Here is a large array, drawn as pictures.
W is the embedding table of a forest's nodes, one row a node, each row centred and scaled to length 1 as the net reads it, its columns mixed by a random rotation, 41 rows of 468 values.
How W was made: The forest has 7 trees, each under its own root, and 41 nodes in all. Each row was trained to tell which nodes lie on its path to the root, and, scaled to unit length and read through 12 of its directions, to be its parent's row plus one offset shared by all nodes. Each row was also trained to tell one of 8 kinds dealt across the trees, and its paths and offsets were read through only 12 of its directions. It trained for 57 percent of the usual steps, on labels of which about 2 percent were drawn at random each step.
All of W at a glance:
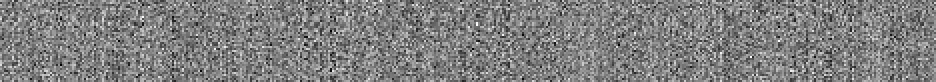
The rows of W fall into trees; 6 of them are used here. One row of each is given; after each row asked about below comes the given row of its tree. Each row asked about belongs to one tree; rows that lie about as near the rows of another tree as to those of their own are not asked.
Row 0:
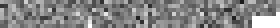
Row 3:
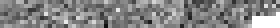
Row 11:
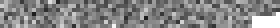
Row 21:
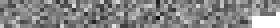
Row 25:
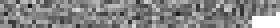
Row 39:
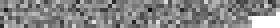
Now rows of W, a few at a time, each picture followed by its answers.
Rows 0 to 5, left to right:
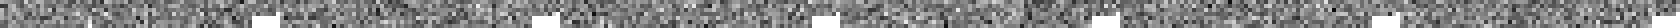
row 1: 11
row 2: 25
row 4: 21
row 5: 0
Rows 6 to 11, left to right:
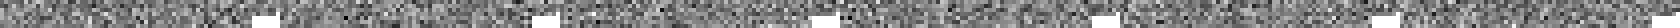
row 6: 0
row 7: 25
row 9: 39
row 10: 39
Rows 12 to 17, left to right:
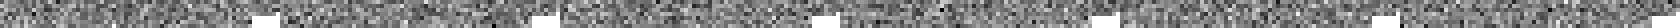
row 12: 11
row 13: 3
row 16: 21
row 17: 39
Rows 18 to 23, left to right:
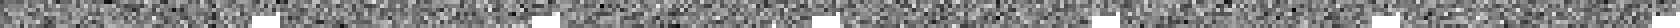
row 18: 11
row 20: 25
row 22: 21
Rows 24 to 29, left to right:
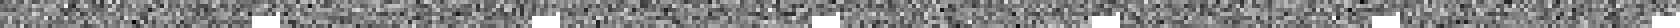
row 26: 39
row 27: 39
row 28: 39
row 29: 21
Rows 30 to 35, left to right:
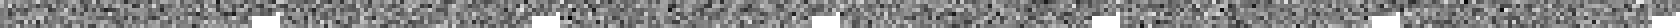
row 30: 39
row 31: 3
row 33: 25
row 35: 21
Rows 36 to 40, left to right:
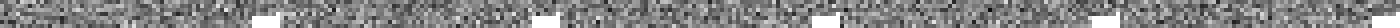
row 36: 25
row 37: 0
